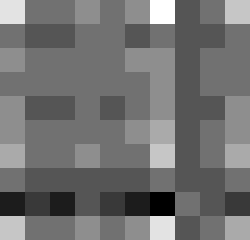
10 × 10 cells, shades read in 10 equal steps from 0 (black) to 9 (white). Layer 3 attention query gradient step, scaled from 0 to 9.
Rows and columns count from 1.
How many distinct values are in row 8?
2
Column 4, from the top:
5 4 4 4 4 4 5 3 3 5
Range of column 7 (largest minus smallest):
9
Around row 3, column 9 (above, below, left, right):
3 4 3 4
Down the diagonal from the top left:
8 3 4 4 3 5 7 3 3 6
